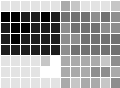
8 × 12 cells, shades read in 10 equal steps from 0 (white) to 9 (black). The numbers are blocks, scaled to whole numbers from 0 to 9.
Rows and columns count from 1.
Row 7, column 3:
1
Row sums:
16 79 77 77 77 24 24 23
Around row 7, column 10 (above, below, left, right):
3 3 3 4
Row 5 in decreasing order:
8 8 8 8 8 8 5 5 5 5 5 4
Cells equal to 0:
3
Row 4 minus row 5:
0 1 0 0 0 0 0 -1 0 0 0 0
